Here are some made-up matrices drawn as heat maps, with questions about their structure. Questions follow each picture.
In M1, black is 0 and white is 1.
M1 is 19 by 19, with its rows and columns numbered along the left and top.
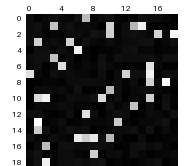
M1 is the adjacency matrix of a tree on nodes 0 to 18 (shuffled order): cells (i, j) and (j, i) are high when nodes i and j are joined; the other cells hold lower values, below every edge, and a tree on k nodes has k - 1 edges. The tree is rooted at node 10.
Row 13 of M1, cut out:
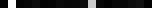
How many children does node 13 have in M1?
1
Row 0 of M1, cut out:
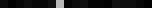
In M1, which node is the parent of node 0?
7
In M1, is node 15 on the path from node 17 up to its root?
yes
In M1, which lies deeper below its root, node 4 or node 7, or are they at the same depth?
node 4
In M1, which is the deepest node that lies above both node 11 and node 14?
1
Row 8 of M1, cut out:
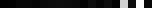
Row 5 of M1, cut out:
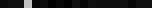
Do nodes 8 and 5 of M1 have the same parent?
no
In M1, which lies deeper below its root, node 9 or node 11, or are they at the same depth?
node 11
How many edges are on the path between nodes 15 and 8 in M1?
1
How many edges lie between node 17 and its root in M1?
3
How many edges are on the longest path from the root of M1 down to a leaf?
3
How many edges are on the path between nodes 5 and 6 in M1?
5
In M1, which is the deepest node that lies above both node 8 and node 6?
15
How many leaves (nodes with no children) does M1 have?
10
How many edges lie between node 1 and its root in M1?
1
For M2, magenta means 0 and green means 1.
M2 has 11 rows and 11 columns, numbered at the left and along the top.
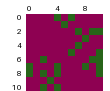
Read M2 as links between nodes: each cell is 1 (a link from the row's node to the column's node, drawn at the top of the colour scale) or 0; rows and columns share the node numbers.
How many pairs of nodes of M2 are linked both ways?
2
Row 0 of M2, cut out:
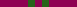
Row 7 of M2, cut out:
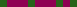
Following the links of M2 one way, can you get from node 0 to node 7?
yes
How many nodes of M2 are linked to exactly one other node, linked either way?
1
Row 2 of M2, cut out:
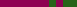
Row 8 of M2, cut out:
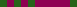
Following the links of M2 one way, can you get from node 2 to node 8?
yes
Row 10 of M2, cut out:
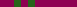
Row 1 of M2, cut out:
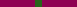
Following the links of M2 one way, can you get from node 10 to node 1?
no
